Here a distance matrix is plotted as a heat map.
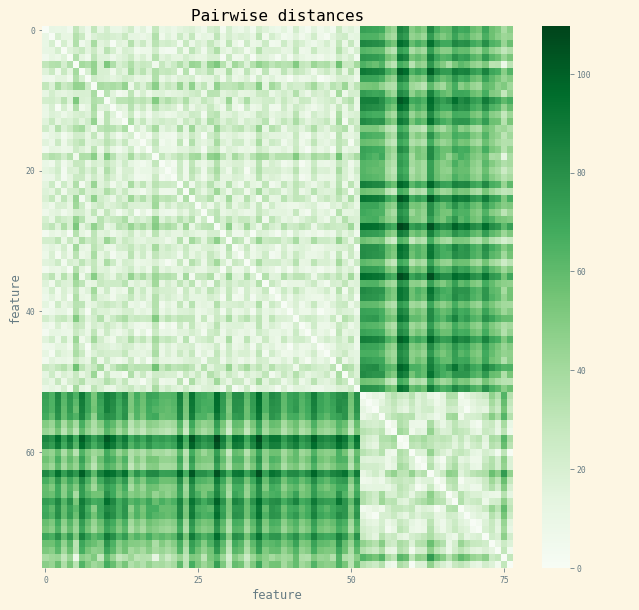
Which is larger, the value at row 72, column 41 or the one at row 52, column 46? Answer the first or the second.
the first
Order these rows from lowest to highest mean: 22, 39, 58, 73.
39, 22, 73, 58
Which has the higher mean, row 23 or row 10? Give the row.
10
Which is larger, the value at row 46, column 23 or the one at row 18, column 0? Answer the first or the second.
the second
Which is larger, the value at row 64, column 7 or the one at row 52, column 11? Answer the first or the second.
the second
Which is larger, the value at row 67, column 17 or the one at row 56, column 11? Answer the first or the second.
the first
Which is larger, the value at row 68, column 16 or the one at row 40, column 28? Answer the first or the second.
the first
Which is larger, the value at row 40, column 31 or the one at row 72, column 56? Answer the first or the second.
the second
